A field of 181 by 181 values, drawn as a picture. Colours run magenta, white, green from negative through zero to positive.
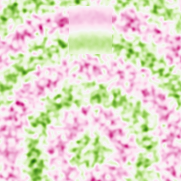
Odd rows or columns: none. Rings: centred on the bottom middle. Calmest part: top middle. Odd patch: calmer, in the top middle. Lone odd cells: none. Slope: none.
